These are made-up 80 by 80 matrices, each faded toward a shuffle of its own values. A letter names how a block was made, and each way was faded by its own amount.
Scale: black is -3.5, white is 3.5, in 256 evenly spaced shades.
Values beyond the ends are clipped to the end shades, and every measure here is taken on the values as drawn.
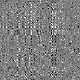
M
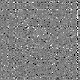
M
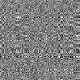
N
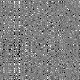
M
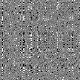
M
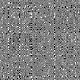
M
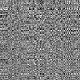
N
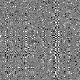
M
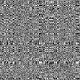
N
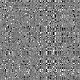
M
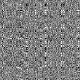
N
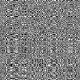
N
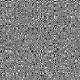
M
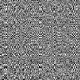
N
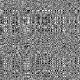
N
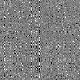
M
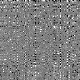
M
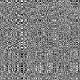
N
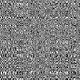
N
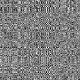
N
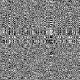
N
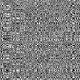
N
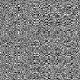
N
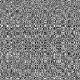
N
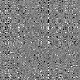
M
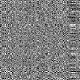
N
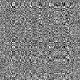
N
